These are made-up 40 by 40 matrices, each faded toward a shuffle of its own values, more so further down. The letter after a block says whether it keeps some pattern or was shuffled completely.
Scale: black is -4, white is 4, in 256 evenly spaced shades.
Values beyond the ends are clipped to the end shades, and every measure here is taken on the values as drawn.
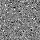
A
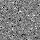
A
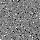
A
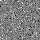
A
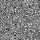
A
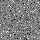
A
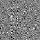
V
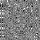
V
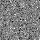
A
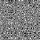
V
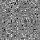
V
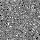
A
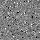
A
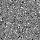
A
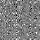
V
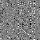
V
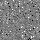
A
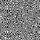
V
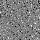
A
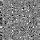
V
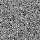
A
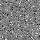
A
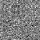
V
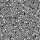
A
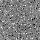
A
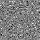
V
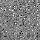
V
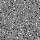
A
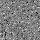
A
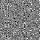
V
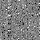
V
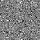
V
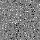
V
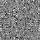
V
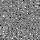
V
